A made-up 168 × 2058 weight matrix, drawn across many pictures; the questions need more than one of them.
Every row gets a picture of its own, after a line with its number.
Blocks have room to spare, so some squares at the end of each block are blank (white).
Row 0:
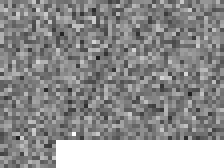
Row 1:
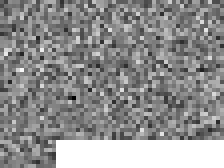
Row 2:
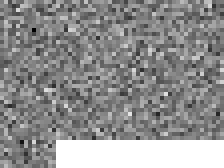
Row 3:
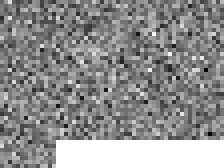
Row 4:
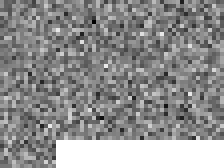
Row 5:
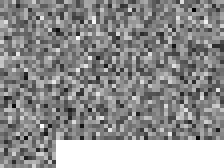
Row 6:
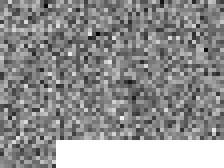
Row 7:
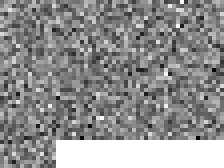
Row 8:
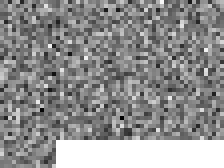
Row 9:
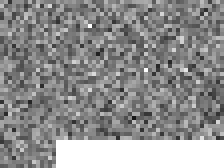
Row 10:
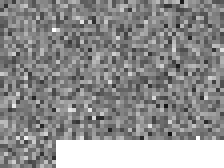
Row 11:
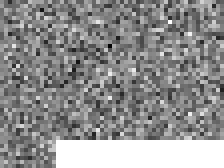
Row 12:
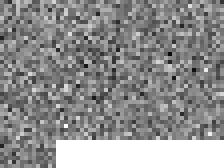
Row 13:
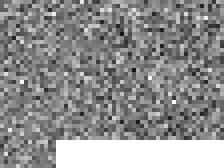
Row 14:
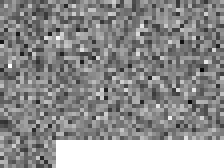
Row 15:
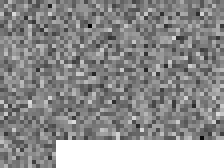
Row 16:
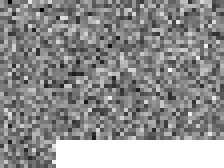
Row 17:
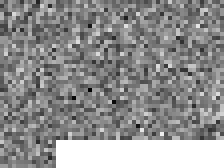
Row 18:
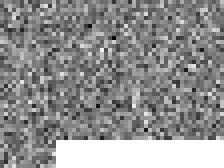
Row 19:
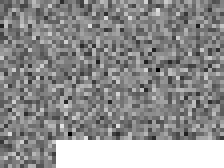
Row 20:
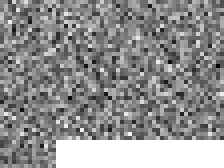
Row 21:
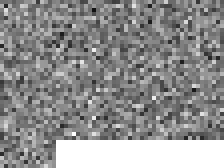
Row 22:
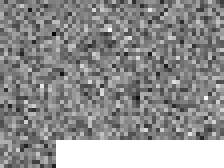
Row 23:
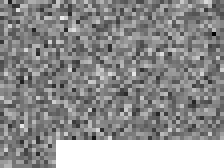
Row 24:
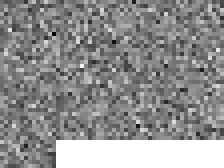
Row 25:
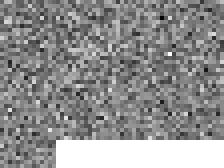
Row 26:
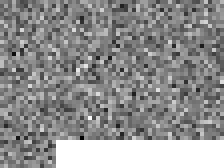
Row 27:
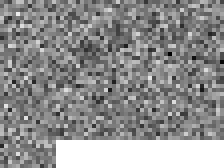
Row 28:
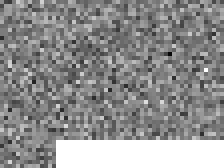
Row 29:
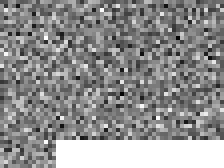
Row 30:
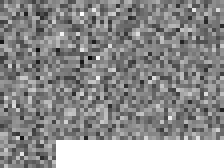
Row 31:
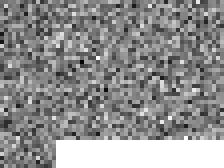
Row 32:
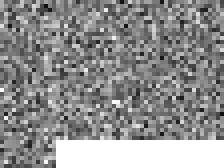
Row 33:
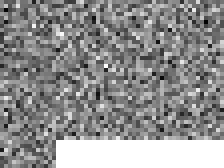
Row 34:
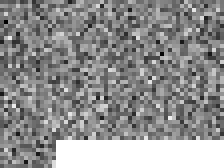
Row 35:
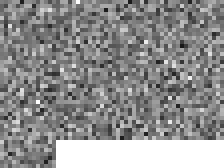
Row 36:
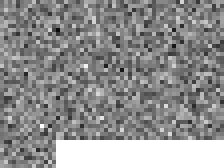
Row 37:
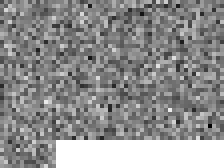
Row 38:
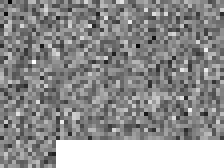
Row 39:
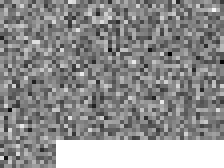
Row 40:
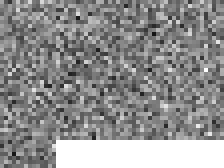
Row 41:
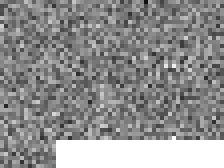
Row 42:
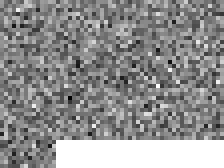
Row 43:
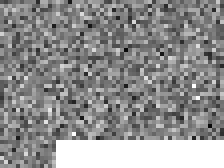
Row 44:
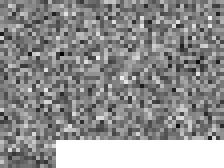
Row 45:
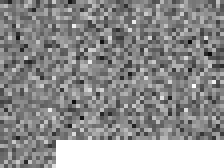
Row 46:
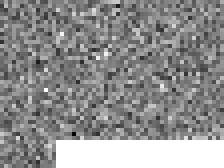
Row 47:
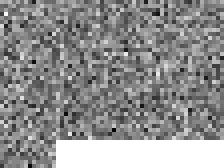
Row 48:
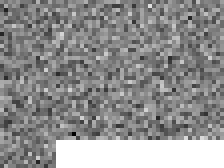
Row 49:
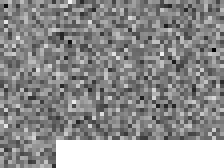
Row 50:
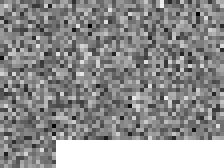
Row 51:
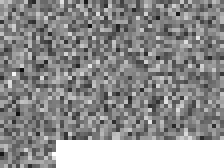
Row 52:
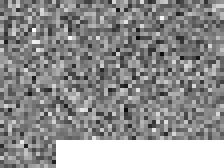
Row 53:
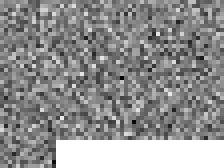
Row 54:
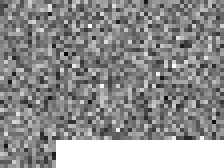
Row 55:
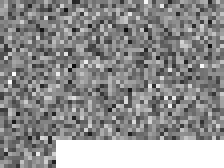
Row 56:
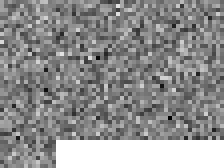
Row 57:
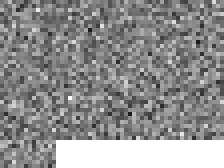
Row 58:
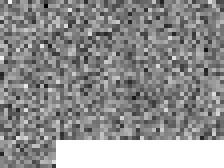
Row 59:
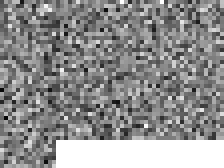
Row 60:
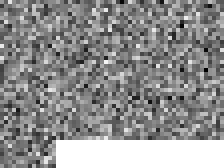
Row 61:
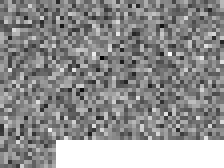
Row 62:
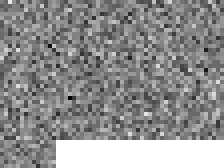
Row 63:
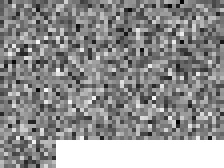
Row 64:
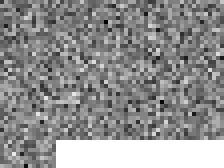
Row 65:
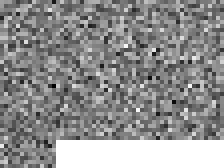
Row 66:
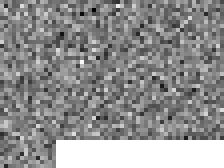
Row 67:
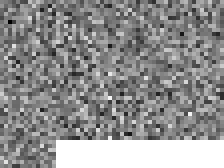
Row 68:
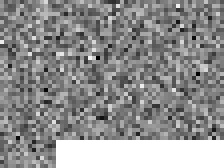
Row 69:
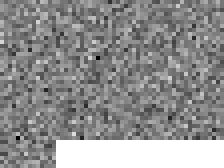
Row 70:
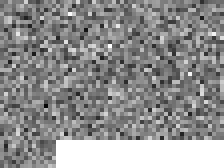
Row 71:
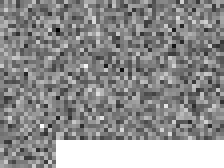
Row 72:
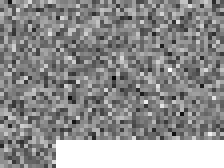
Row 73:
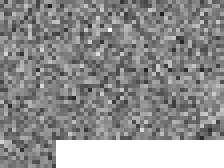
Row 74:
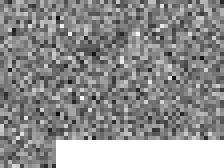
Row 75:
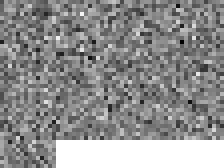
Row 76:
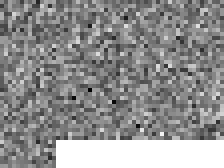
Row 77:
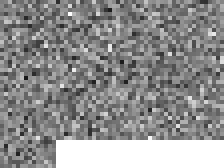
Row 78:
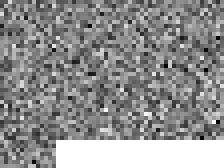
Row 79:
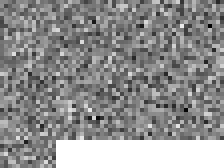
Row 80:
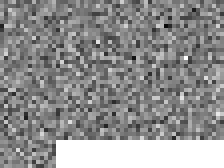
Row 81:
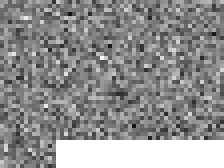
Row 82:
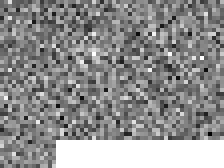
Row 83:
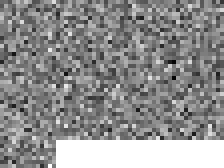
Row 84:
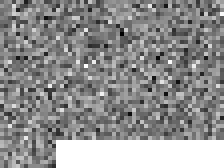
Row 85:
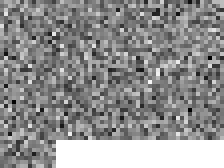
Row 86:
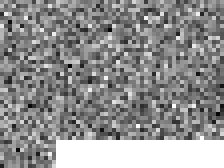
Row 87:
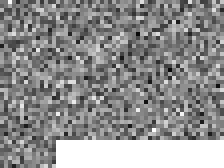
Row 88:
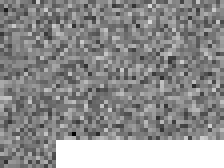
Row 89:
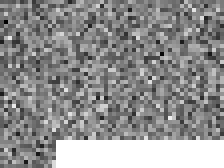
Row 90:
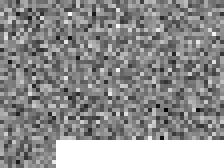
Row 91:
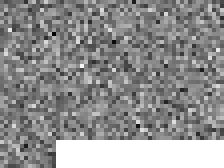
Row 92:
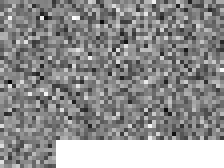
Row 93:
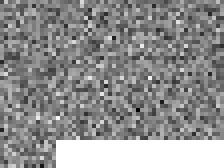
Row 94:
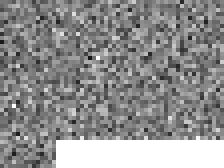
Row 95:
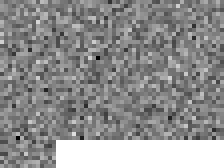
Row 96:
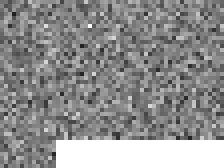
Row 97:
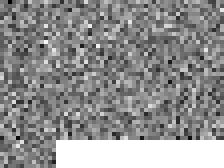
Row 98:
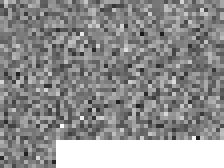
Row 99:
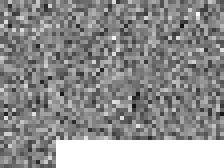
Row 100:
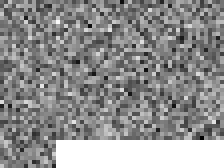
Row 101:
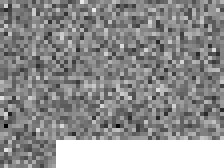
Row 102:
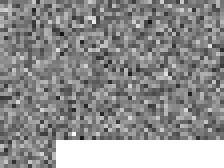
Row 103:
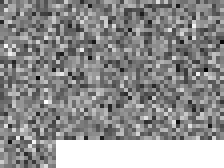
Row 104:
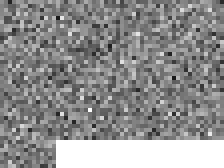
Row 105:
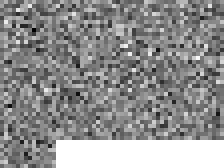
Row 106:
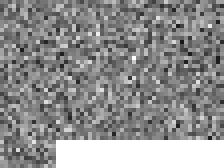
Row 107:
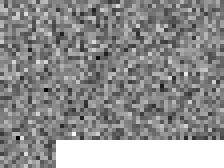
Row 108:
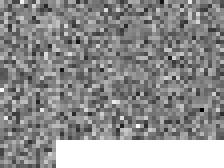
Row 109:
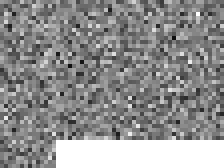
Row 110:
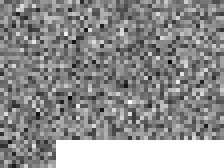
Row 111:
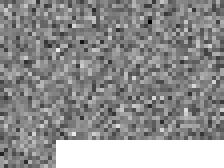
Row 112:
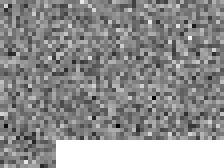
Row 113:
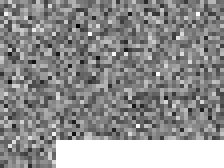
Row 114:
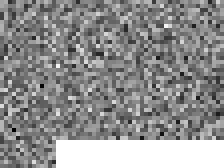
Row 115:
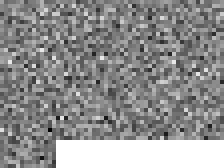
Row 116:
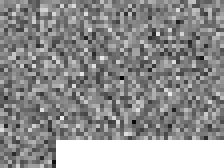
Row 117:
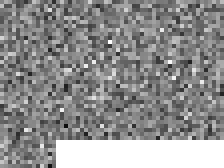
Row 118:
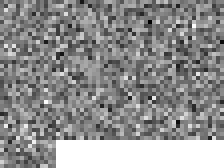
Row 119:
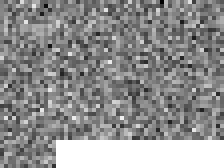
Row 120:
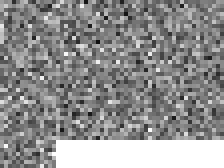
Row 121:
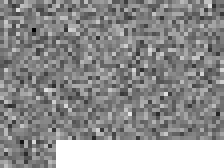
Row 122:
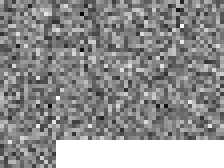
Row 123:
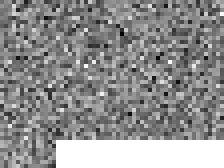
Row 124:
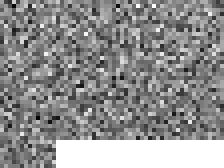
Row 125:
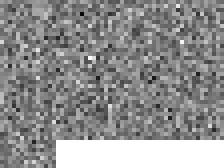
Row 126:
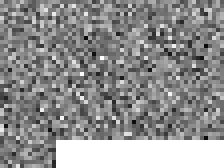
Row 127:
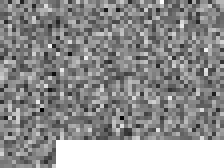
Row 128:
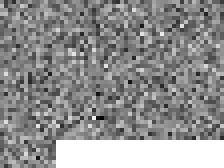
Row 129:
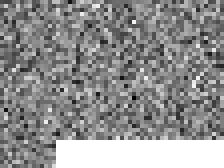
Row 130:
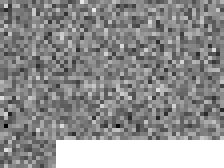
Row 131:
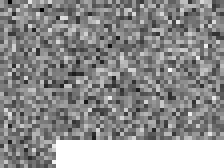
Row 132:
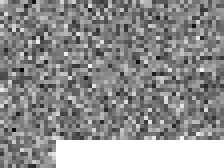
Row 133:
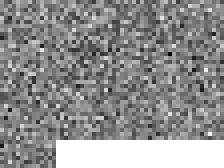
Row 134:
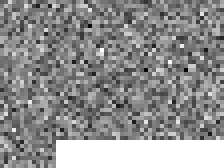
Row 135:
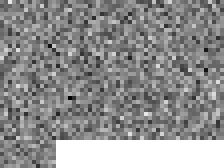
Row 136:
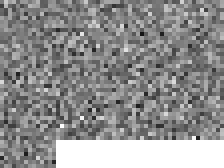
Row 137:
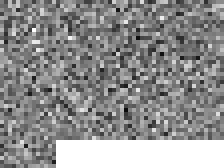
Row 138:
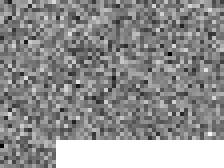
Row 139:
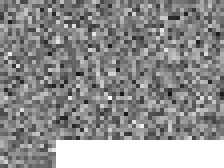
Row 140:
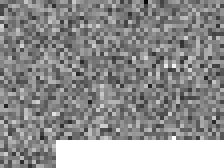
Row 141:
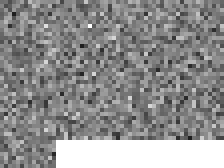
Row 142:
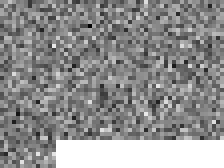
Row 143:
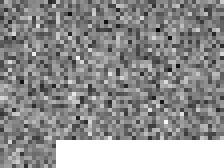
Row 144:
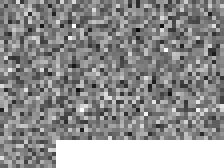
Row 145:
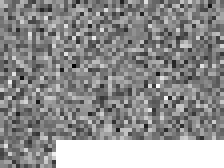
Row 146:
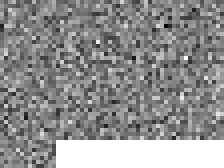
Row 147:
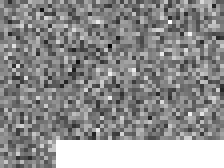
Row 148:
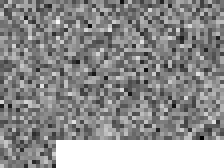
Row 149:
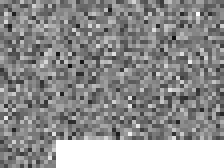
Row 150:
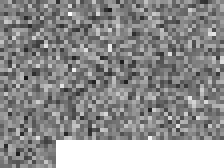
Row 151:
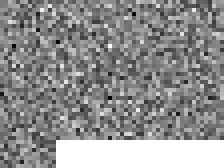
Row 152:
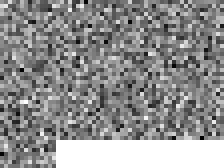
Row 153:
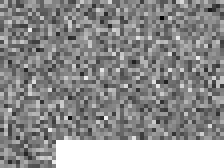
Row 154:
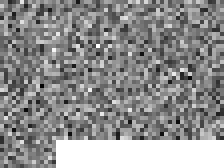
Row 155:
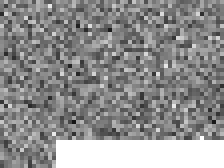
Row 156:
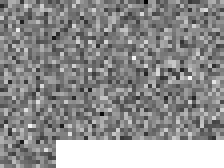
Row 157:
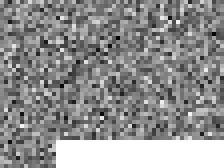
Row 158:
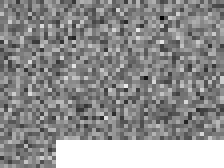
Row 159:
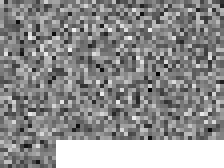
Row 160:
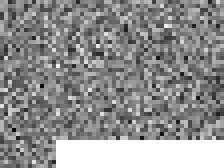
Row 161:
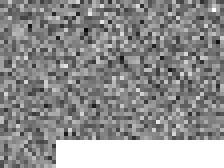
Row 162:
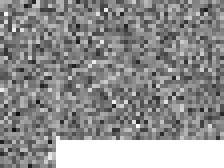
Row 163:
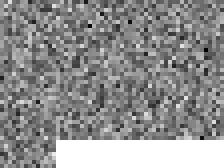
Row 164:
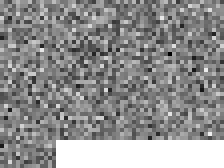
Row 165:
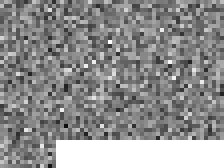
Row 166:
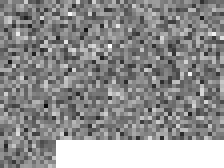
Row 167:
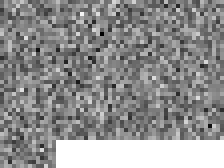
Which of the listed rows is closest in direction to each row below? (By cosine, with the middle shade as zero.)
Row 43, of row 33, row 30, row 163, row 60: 30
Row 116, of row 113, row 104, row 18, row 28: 28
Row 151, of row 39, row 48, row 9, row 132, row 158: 158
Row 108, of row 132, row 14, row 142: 132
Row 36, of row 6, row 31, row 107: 107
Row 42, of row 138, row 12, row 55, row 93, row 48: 12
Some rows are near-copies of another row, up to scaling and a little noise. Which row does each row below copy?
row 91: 24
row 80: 146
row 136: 98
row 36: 71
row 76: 17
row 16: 131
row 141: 96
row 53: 116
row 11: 147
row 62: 135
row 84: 123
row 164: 133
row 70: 166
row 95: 69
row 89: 34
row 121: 2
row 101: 130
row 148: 100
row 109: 149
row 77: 150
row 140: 41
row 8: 127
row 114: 160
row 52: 137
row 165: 117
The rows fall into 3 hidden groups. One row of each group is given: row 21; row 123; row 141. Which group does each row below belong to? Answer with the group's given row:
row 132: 141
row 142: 141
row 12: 123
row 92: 123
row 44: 21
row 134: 141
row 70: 123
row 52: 123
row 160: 141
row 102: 21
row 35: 141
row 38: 141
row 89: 21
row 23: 123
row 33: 21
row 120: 141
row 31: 21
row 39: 123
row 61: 123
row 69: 21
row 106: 21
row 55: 141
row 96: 141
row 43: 21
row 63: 21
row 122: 21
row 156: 141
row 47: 141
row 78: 141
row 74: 123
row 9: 141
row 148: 141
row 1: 141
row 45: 21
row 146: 141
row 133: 123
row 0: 21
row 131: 123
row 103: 21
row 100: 141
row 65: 123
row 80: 141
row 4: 21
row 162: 141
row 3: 123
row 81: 123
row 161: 123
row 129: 21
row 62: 141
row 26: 21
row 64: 123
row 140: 141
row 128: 21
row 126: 123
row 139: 123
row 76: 141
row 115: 123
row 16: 123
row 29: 21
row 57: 123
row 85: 141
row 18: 141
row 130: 21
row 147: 123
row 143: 123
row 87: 123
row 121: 123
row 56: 21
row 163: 141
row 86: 141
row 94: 21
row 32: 141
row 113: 141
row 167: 21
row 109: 141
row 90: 123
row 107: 21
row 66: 21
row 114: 141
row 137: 123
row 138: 123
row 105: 123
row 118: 21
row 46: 21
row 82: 123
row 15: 141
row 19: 141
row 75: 21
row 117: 123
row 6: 141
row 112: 21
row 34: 21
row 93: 123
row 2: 123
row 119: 141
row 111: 21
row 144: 123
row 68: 21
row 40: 123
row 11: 123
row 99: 141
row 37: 21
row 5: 21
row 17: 141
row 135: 141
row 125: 21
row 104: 123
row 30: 21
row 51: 141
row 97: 141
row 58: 141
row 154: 141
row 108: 141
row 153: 123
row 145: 141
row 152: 141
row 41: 141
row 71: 21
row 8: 141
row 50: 141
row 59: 141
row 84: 123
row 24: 141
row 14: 21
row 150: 123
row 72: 123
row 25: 123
